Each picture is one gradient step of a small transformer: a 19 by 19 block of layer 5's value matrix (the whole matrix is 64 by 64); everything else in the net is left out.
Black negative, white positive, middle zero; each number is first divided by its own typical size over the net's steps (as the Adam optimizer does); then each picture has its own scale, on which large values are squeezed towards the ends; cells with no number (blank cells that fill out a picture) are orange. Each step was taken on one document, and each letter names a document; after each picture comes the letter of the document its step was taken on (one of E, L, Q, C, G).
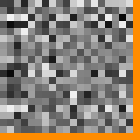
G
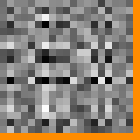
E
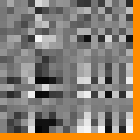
E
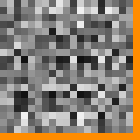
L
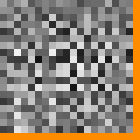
L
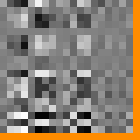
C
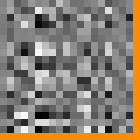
C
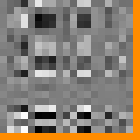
C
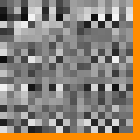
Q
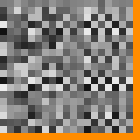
Q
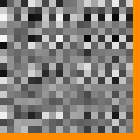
Q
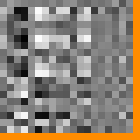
C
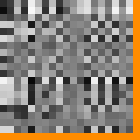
Q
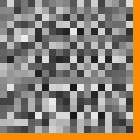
L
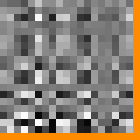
C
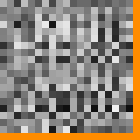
L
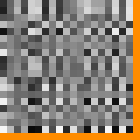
Q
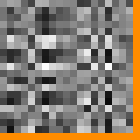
E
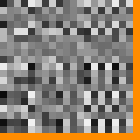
Q
